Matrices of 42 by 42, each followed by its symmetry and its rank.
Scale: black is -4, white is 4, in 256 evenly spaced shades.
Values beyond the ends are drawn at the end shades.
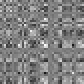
symmetric, rank three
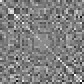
symmetric, rank five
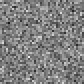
neither, full rank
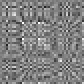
symmetric, rank three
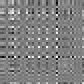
symmetric, rank two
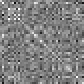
symmetric, rank five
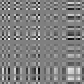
symmetric, rank one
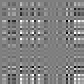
symmetric, rank one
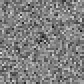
neither, full rank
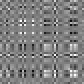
symmetric, rank two
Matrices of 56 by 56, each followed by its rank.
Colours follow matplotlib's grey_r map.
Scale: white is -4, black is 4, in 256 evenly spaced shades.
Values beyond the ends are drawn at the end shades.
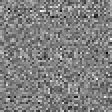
ten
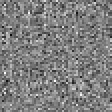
ten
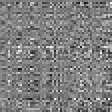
five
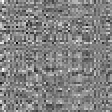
five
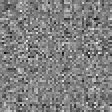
ten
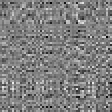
five
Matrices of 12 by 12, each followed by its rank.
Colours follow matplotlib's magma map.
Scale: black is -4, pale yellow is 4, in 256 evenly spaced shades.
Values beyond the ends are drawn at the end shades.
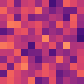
full rank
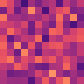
full rank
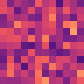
full rank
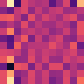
two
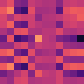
two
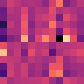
two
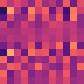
two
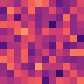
full rank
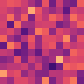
full rank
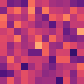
full rank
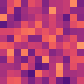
full rank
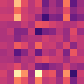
two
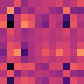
two
